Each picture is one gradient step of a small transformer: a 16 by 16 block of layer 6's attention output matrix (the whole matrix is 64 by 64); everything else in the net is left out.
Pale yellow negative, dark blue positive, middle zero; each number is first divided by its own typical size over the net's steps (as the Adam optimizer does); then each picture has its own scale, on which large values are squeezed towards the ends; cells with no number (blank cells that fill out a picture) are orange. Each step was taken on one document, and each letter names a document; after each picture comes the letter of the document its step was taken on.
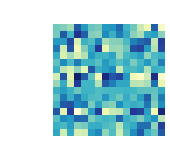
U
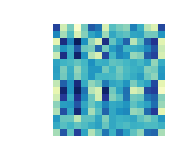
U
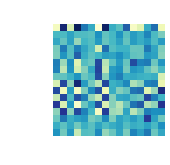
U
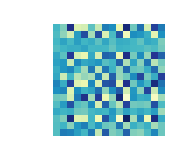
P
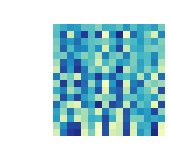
P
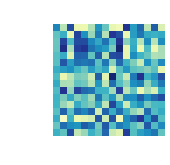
P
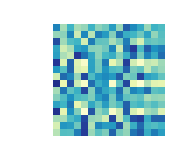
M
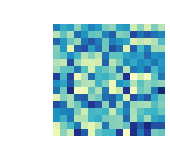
M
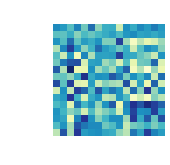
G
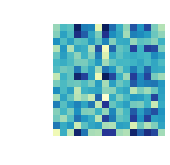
G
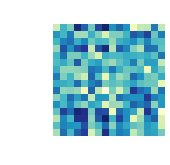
U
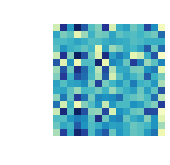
U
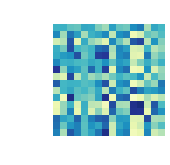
M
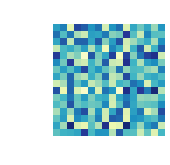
M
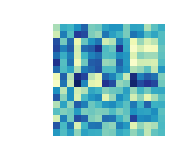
G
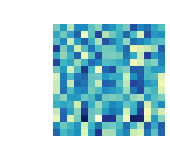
G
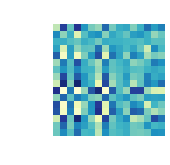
U
